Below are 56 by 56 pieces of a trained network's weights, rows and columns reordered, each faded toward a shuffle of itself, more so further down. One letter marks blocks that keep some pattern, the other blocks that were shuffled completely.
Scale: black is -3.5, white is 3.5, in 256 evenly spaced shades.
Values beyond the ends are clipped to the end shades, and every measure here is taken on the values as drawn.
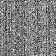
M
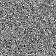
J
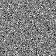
J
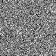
M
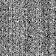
M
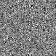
M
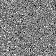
J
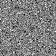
J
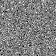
J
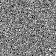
J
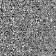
M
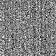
M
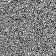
J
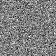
J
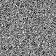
J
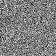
J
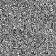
M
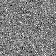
J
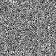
M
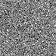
J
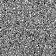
M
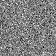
J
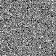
M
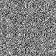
M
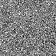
J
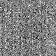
M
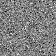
J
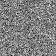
J
